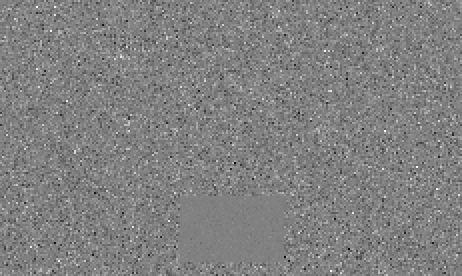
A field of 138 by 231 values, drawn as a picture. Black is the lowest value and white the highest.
Calmest part: bottom middle. Slope: none. Histogram: heavy tails on both sides. Stripes: none. Mirror symmetry: none. Odd rows or columns: none. Odd patch: calmer, in the bottom middle.
